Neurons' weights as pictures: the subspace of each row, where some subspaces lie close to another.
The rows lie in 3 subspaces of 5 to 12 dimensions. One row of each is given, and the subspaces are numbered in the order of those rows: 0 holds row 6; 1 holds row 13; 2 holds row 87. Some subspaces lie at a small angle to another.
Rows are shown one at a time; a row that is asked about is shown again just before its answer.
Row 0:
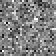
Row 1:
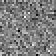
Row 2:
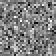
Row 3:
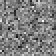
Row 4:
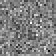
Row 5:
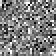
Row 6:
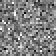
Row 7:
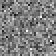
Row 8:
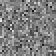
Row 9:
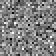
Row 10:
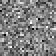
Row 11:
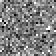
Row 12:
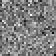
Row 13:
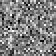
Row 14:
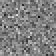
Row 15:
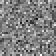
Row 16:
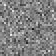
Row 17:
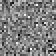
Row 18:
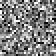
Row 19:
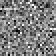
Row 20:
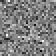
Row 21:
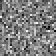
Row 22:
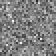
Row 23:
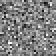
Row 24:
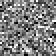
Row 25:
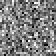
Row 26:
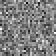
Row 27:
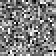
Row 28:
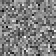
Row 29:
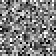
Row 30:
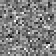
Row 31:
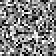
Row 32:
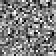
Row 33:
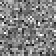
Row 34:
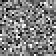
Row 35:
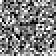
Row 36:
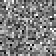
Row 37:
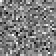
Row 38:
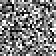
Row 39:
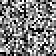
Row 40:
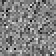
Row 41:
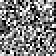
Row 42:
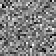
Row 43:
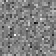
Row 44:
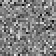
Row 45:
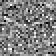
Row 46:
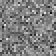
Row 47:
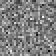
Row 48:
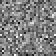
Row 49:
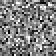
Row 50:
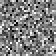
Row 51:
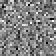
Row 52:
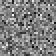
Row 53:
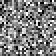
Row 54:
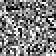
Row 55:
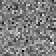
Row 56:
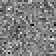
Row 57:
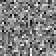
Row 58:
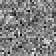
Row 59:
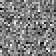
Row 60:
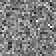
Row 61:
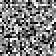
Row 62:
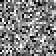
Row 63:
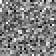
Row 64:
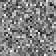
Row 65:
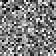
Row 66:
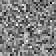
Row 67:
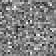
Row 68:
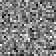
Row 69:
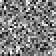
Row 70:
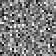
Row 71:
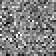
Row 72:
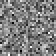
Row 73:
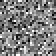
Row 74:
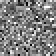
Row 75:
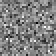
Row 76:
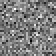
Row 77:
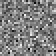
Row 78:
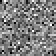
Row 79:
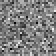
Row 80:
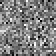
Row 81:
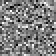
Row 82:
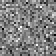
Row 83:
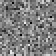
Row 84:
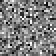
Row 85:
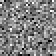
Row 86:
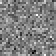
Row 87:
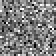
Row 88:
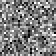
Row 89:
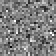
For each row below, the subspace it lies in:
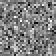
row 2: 1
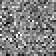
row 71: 2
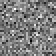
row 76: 1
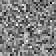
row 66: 2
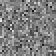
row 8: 0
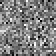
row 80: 2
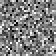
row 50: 1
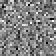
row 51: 2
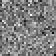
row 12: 2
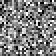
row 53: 2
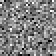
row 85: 2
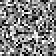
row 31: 1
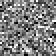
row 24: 1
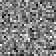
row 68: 2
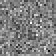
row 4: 2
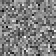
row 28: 1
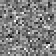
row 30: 0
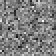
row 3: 0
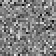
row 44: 2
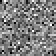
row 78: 2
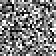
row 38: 1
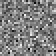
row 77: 0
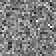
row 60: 1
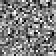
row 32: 0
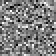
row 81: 1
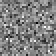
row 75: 0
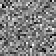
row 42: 2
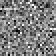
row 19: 2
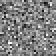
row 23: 1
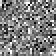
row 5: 2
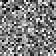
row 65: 2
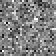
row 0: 0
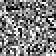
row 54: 2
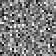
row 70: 1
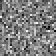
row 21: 0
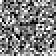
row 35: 0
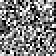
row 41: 2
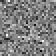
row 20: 1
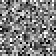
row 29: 2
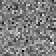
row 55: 2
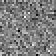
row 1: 2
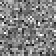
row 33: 2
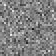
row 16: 2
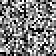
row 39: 2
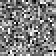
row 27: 0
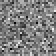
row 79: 2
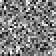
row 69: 2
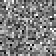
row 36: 2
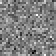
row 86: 2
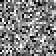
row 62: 0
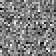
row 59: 2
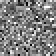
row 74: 2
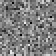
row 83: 2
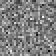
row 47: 0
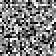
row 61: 0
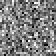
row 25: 2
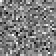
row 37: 2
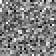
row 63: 2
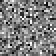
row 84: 2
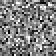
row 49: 0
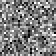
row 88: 2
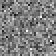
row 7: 0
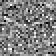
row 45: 1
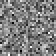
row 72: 2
